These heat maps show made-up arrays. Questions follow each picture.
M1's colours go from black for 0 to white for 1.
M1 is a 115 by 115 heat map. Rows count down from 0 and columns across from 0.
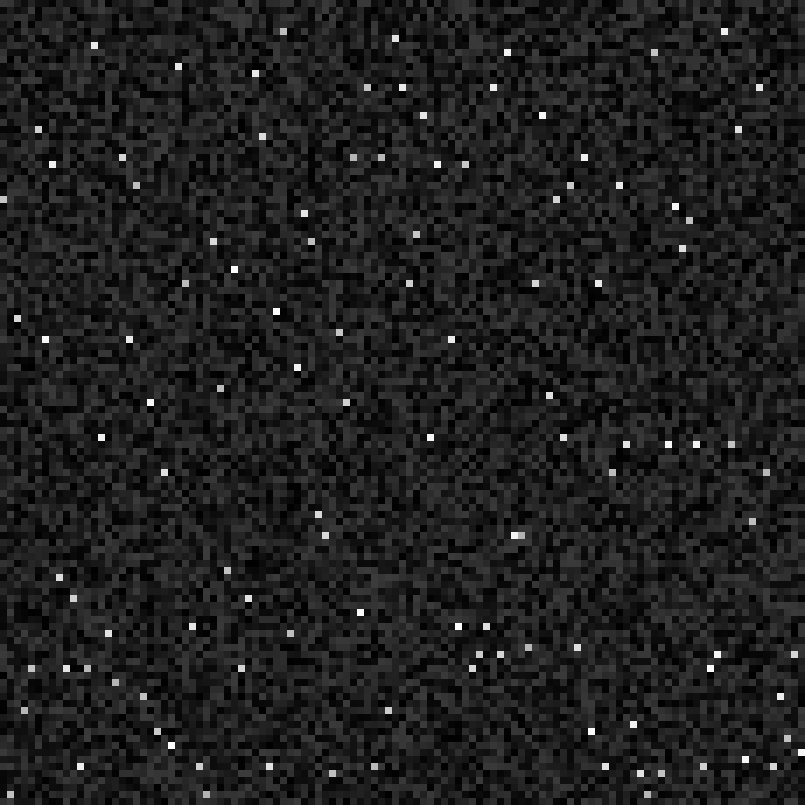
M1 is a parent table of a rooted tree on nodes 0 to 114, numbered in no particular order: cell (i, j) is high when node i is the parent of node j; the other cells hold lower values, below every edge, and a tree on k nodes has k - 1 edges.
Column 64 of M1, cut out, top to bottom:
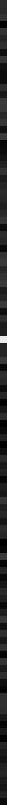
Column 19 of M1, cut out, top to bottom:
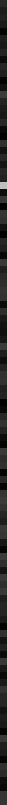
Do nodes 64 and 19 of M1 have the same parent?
no
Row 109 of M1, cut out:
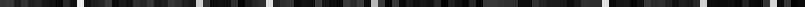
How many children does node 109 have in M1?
7
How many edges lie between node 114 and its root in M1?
7
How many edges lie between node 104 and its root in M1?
1
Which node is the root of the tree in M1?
63
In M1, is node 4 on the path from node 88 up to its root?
yes
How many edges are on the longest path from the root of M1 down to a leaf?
10
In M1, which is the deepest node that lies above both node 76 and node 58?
40
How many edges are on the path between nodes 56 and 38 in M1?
7
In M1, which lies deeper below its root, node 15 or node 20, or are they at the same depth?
node 15
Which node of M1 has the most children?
109
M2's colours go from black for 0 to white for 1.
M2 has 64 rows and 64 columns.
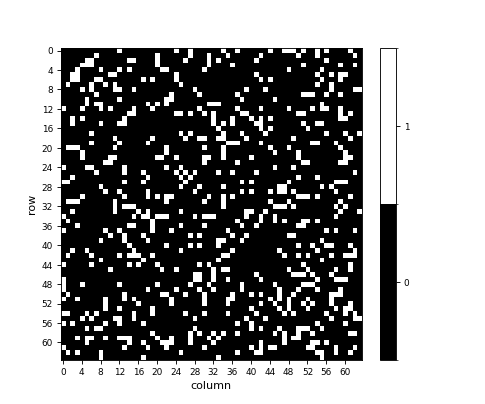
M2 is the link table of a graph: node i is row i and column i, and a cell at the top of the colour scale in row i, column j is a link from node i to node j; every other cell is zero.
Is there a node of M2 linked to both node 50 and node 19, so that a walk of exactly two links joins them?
yes
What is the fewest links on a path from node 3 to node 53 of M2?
3
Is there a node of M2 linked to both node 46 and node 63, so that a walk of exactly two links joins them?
no
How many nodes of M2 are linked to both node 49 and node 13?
5
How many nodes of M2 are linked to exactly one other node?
0
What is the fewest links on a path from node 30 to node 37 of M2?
2
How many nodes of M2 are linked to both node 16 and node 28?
0
